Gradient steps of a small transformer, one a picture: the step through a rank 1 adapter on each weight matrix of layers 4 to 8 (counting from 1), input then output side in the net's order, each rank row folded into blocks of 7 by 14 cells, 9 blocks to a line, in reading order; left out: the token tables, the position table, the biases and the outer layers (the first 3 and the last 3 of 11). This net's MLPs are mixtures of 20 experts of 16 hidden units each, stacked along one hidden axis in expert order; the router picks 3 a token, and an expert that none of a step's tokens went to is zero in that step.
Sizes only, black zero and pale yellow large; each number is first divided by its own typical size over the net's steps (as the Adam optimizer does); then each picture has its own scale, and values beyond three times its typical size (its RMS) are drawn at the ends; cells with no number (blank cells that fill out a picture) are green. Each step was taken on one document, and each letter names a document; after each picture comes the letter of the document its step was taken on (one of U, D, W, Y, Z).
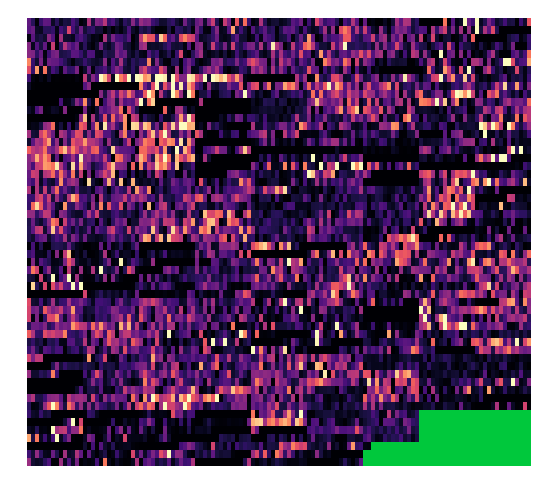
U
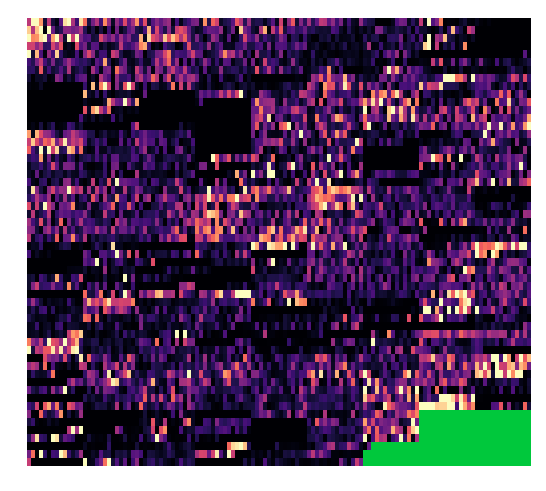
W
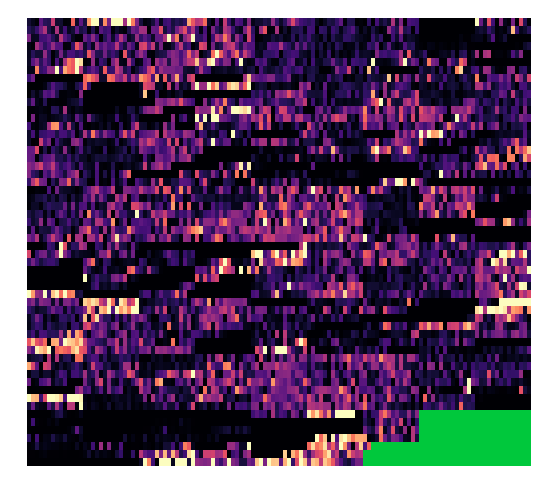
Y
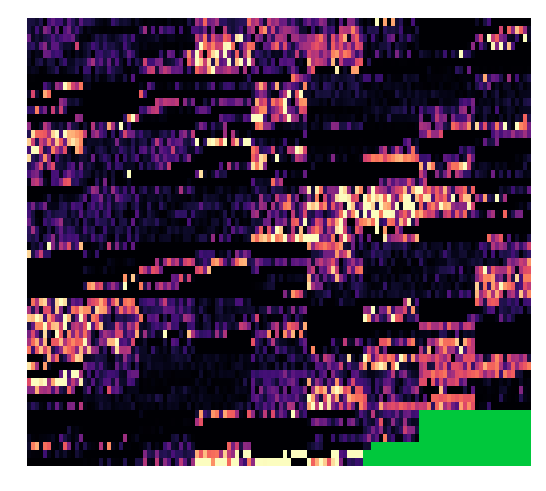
Y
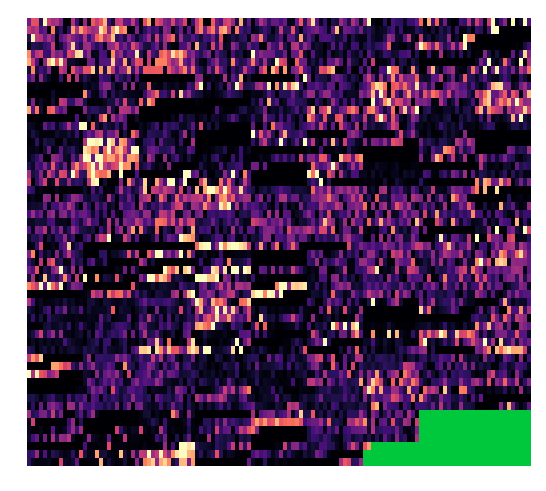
U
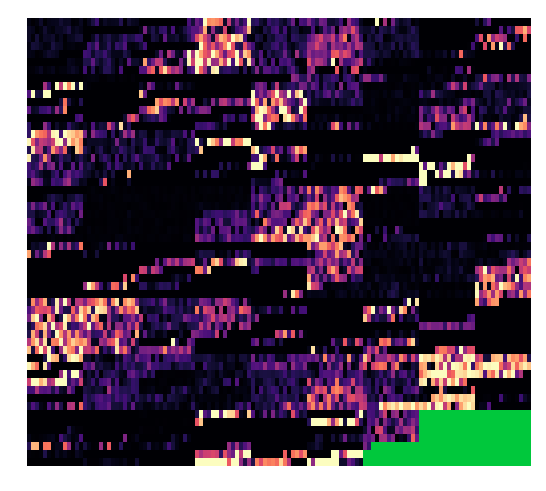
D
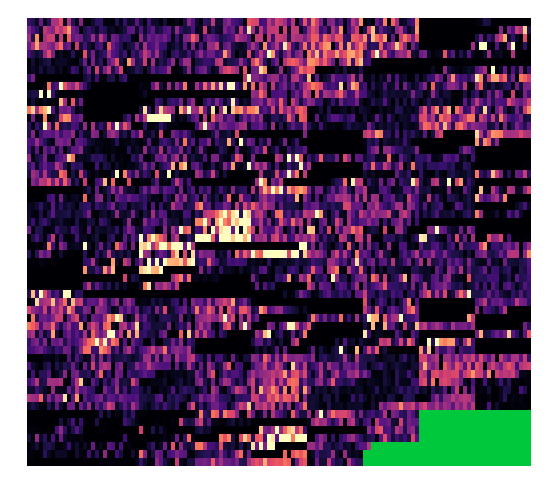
D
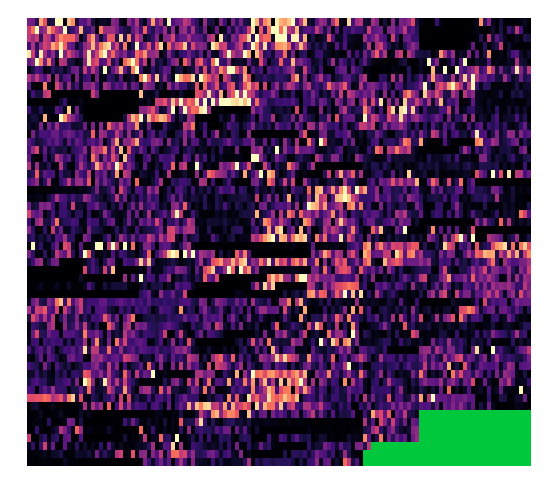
Y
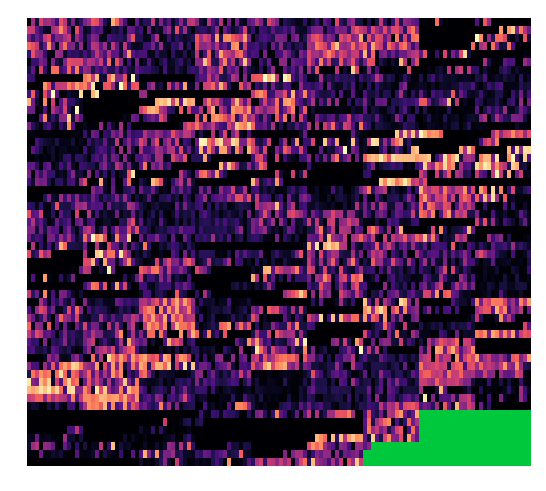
Y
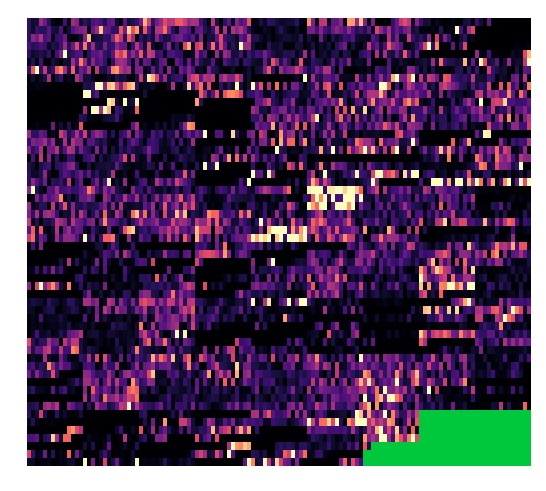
W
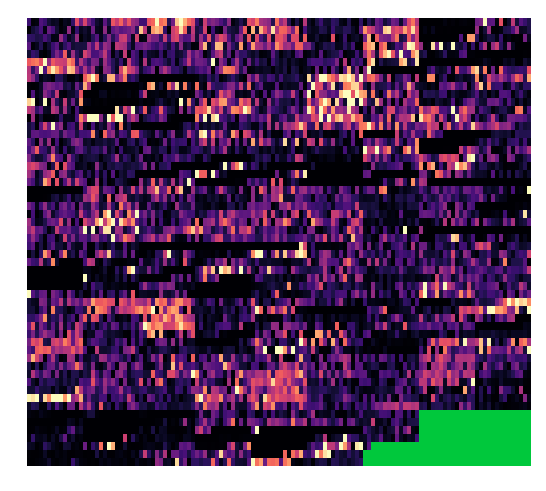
Y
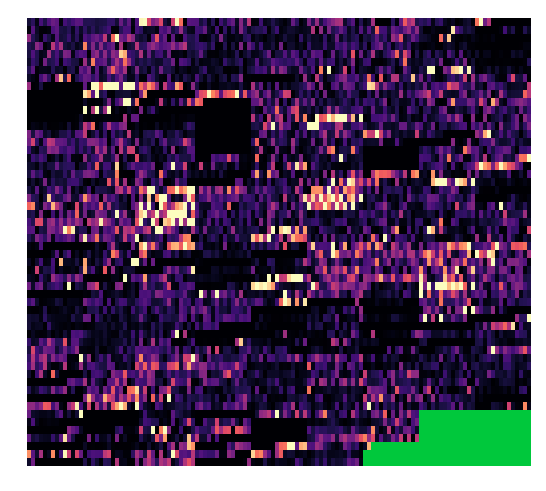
W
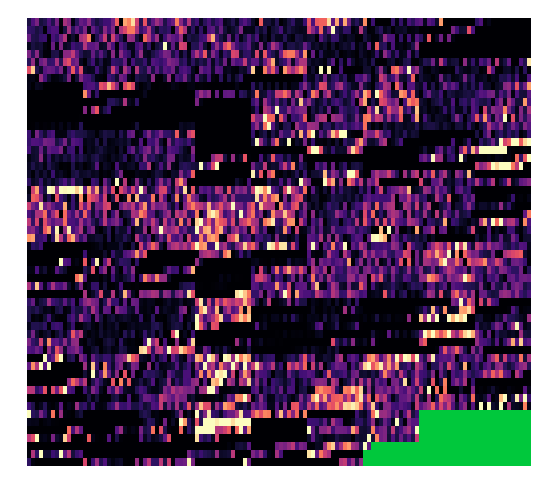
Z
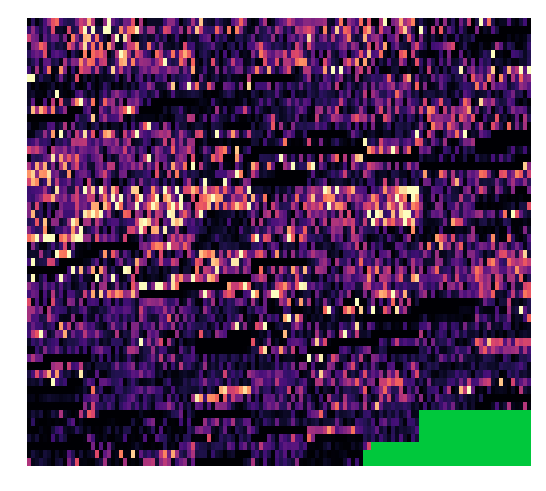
U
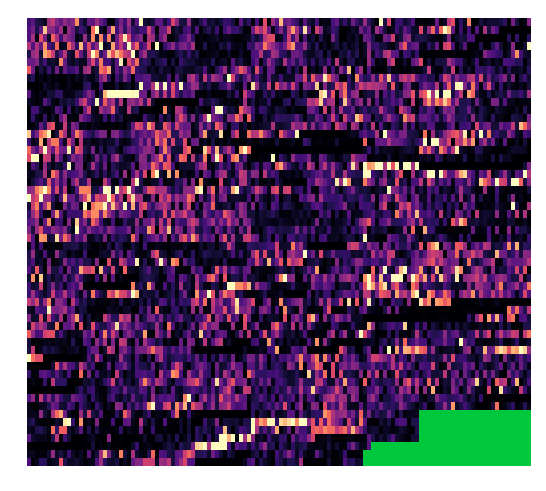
U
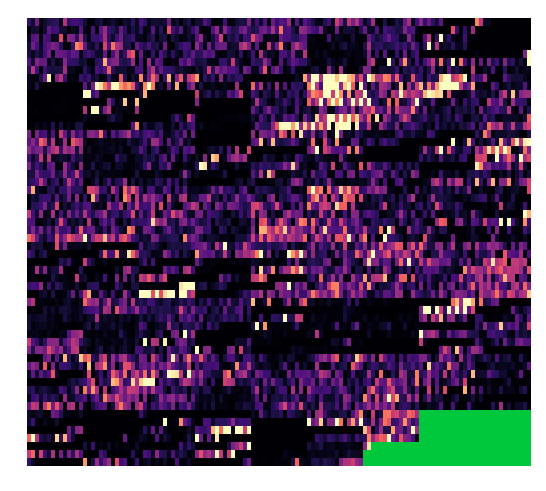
W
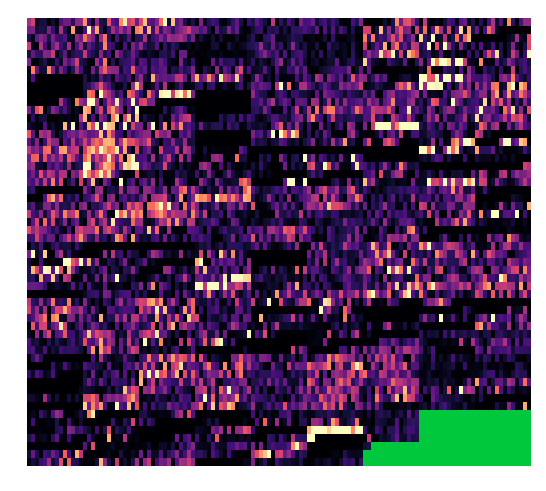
U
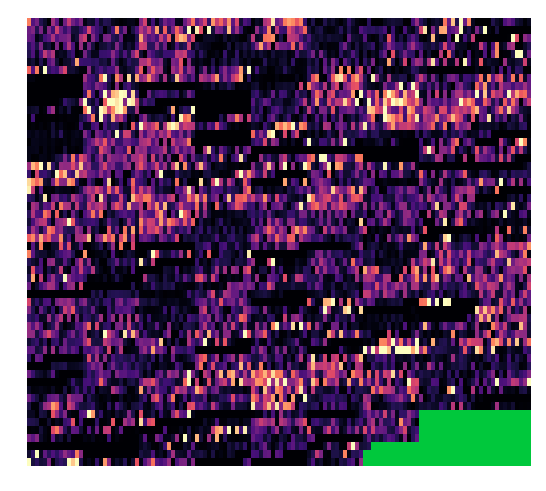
U
